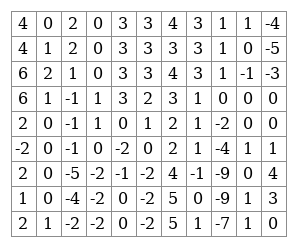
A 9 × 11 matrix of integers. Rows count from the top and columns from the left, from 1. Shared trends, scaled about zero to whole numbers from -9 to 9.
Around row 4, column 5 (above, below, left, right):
3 0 1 2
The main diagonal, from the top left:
4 1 1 1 0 0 4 0 -7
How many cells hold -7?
1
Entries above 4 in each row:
0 0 1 1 0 0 0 1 1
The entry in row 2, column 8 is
3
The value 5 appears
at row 8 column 7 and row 9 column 7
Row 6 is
-2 0 -1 0 -2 0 2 1 -4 1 1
